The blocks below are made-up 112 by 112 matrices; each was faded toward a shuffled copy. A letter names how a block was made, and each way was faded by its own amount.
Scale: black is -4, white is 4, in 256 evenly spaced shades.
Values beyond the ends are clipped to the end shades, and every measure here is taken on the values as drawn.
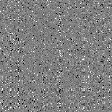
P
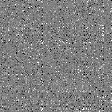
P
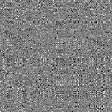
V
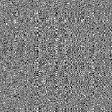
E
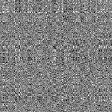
E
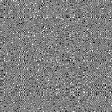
V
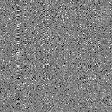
V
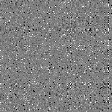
P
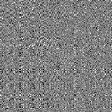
E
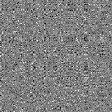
V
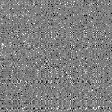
V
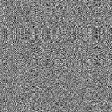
E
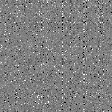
P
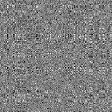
E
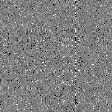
P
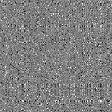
V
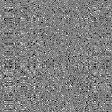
V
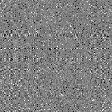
V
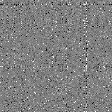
P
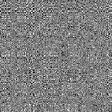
E
